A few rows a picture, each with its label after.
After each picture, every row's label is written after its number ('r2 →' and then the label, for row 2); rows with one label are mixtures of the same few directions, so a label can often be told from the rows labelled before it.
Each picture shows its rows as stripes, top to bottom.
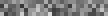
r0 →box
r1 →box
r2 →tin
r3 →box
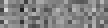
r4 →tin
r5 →box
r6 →box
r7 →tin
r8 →tin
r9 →box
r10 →tin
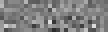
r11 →tin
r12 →box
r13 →box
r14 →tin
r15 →box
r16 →box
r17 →tin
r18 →tin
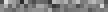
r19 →box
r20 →tin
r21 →box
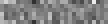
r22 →tin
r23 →box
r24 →tin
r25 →box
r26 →box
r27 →tin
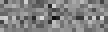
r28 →tin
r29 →box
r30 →tin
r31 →box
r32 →tin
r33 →box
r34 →tin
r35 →box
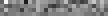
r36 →tin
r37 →tin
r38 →box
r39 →tin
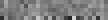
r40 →box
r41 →tin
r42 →tin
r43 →tin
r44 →box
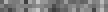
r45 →tin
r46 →tin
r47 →tin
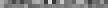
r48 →box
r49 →tin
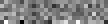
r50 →box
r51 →tin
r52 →box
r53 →tin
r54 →box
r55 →box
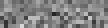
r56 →box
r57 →tin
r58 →box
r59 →tin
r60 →tin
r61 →tin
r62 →box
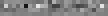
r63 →box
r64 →tin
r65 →tin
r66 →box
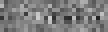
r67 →tin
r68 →box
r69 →box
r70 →tin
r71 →box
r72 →box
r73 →tin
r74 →tin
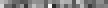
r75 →box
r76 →box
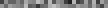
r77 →box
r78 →tin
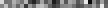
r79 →tin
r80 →tin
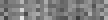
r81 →box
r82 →tin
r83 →box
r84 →tin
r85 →box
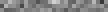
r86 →tin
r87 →box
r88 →box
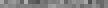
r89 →tin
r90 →tin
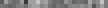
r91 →tin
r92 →tin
